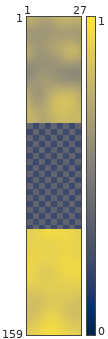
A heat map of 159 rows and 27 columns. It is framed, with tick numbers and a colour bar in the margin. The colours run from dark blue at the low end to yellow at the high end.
The table splits into 3 rows of 1 panel. Panel 1,1: high, smooth. Panel 2,1: low, checkered. Panel 3,1: very high, smooth, faint in contrast.
